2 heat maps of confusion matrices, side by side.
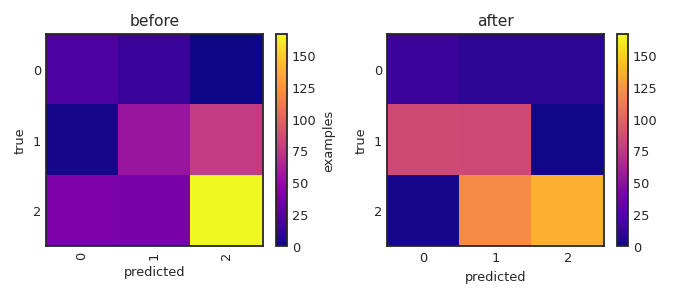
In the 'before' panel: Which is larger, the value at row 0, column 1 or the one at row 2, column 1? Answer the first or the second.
the second
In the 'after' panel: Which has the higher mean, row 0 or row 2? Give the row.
2
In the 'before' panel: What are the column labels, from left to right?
0, 1, 2
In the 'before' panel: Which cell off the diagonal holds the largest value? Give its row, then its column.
1, 2
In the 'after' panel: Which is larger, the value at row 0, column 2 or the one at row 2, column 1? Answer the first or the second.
the second
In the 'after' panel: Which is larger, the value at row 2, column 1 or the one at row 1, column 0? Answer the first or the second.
the first
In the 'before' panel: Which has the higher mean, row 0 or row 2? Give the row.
2
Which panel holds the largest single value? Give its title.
before
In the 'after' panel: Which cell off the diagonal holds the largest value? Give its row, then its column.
2, 1
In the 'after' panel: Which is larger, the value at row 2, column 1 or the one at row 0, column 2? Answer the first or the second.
the first
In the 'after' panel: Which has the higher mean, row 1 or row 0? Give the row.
1
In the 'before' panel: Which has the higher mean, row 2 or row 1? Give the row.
2
